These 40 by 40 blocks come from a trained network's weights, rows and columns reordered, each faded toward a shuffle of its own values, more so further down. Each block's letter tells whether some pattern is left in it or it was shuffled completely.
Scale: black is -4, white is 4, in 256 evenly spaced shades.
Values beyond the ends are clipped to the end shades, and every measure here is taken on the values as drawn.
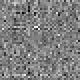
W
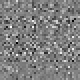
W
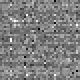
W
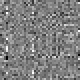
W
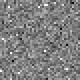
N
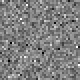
N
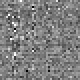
W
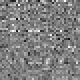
W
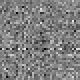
W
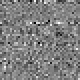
W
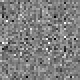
W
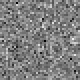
N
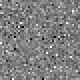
N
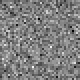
N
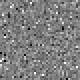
N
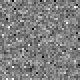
N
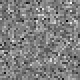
N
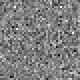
N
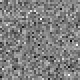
N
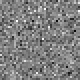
N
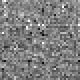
W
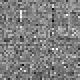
W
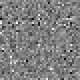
W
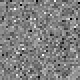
N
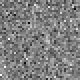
N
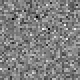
N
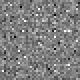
W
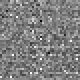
W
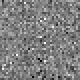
W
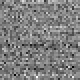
W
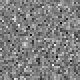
N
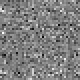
W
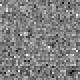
W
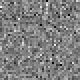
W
